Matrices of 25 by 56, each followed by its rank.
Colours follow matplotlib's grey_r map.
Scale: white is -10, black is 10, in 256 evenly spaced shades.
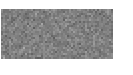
full rank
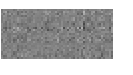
five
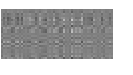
two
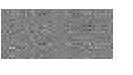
five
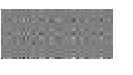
two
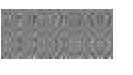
two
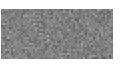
full rank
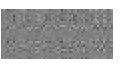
five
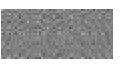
five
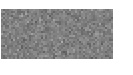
full rank
